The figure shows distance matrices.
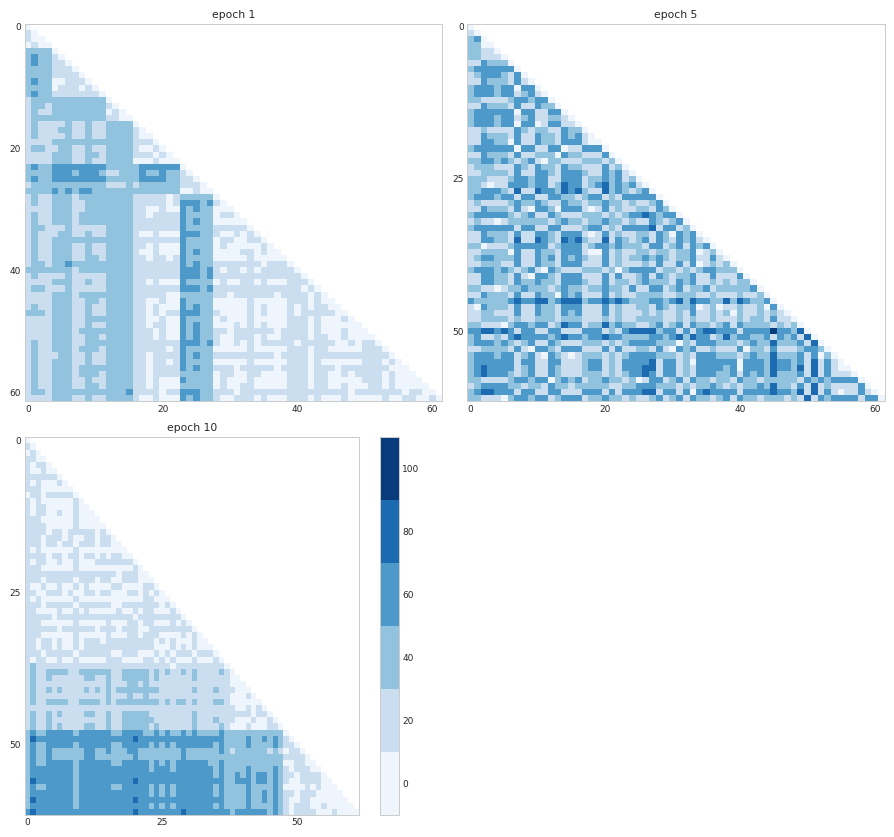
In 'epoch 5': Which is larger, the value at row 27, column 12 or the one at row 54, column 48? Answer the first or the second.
the first
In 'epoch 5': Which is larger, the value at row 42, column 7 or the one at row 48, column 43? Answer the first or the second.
the first
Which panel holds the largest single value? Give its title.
epoch 5
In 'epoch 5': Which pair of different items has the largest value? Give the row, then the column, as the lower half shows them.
50, 45
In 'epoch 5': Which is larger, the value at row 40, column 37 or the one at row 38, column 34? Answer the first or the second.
the first
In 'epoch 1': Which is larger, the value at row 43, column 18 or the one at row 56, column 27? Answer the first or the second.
the second
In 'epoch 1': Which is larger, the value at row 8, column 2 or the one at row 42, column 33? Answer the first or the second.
the first
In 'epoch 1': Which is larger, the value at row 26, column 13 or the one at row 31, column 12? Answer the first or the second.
the second
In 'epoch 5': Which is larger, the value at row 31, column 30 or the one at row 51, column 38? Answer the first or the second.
the second
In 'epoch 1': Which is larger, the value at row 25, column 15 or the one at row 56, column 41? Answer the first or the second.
the first
